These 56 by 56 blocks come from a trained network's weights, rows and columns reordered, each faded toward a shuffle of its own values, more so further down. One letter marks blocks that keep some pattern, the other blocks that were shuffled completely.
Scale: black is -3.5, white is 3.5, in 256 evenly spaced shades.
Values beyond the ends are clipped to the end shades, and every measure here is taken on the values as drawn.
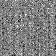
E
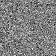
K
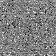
E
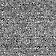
E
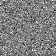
K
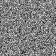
E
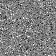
K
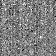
E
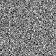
E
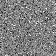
K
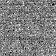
E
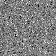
K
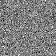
E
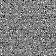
E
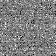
E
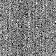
E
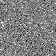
K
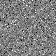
K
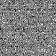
E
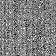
E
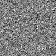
E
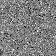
K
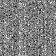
E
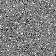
K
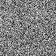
K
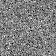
K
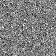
K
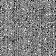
E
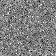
K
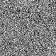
E
